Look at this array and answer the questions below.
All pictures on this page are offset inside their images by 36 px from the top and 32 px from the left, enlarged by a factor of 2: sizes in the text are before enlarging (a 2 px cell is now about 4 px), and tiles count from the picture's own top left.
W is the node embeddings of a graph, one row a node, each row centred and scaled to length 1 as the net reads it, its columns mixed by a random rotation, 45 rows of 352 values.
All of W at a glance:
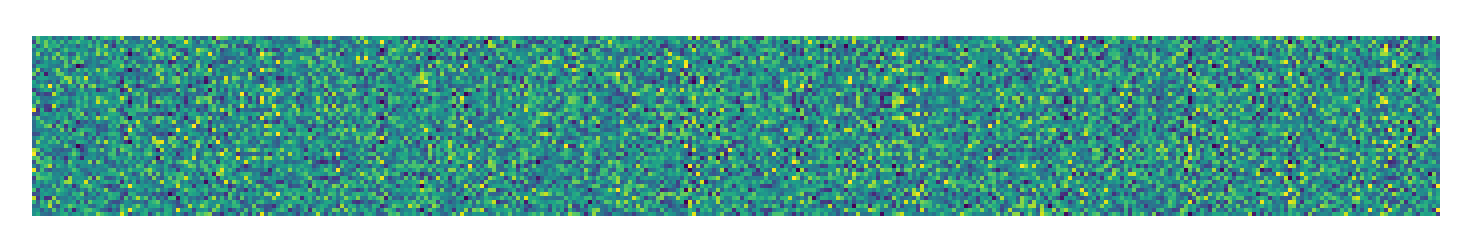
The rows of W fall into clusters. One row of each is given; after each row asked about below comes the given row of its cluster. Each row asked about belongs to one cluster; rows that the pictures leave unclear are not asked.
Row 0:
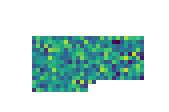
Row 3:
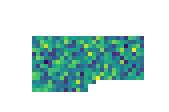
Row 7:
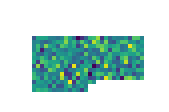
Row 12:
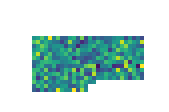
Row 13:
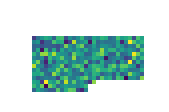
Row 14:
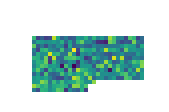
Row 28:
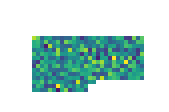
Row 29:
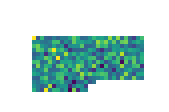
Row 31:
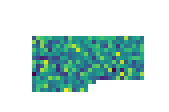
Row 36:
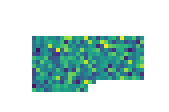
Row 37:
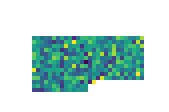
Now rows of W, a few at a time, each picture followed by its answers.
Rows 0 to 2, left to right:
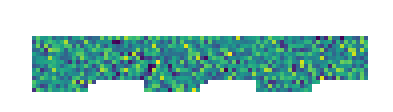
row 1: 31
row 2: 12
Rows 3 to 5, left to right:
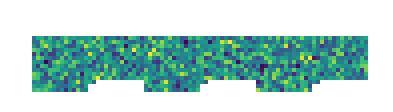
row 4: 3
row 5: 31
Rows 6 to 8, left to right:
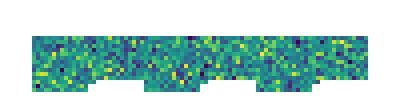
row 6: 13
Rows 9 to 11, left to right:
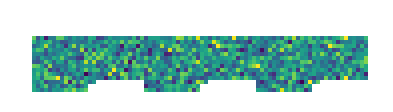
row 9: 12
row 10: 36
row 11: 36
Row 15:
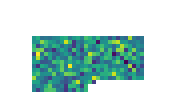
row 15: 3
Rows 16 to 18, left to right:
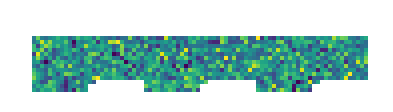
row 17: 14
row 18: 29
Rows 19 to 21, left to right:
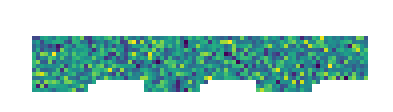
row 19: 13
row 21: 7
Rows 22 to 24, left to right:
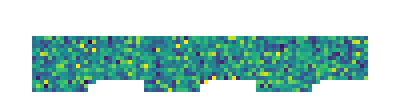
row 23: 37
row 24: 13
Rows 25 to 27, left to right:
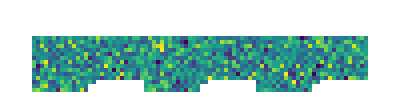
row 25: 31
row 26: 3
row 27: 7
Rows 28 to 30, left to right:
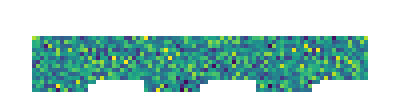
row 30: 28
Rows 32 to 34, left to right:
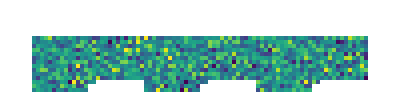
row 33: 29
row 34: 0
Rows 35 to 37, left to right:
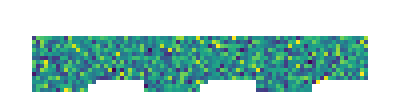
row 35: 31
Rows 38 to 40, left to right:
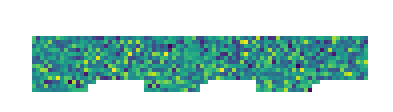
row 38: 12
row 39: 13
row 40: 14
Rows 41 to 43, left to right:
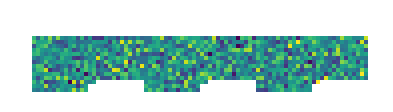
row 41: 12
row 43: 37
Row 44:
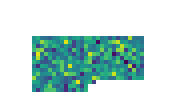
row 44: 3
